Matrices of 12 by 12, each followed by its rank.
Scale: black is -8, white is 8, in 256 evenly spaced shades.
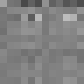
two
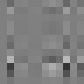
one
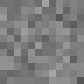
full rank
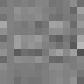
two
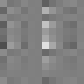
one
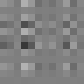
one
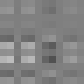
one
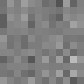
two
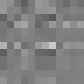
two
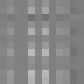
one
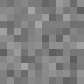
full rank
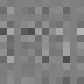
two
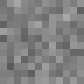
full rank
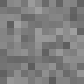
full rank
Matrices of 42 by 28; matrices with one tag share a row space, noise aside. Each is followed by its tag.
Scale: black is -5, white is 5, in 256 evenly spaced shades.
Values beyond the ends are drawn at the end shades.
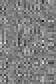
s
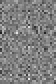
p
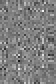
s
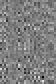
s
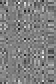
s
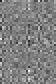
p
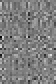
p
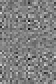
p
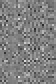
s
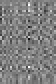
p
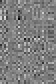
s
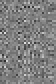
s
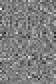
p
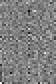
p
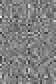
p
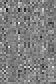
s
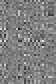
s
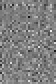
p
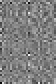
p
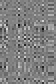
s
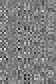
s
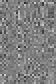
s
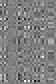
s
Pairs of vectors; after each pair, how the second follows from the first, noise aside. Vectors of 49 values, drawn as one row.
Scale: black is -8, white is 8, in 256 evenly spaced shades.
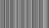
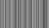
negated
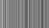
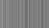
shrunk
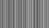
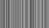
shuffled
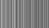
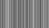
shuffled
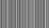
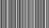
scaled up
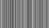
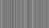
shrunk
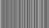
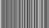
scaled up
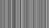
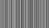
negated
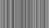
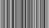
scaled up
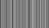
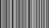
scaled up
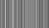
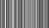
scaled up
